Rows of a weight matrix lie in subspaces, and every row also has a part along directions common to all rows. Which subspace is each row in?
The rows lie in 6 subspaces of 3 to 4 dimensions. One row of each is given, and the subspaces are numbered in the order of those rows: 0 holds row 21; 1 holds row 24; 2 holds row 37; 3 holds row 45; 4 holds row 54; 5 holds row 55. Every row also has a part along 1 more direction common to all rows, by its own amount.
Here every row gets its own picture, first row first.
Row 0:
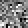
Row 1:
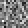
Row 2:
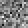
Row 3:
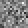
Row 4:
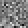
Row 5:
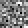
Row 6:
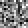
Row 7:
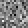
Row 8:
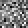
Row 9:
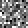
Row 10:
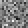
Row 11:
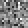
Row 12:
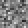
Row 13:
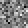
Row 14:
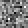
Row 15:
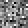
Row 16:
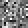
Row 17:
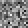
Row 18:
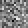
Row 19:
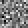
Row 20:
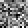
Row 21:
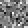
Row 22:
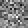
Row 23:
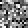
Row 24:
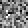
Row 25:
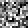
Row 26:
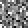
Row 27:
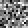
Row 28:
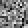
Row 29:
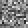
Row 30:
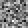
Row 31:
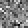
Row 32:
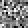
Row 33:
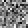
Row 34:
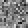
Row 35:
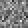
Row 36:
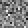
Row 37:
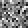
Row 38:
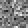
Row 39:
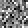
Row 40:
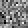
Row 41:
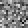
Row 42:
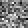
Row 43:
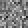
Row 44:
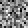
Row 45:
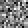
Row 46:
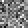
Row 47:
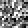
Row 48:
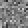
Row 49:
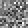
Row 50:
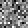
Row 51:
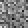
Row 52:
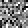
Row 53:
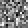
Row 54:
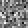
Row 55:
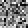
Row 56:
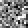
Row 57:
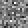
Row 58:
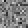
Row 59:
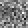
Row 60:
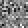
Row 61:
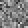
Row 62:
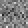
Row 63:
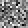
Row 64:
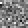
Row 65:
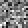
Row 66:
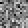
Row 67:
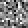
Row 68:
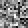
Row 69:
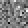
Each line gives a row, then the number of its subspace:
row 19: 4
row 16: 2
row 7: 3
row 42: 1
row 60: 1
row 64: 0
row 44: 1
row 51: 1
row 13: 4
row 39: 3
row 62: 0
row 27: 0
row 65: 2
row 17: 4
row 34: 5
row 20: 1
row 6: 3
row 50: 4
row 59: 0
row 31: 0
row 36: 1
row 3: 3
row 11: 3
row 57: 2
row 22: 1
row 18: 5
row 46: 1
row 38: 4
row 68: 3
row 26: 1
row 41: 0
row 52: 2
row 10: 5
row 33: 5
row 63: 0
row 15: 2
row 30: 5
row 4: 0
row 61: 0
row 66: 0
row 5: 5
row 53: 1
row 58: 5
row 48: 2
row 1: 3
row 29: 2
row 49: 5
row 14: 1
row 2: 4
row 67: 3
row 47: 4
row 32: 1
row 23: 0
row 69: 4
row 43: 3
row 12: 5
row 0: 2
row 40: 4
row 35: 3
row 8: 0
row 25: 2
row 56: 2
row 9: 4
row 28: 5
